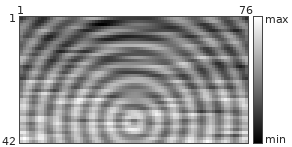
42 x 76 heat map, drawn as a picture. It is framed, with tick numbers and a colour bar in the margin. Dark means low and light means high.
The field climbs toward the bottom. On average the colour sits 50% of the way up the scale. Concentric rings centre on the bottom middle. The histogram is bell-shaped.
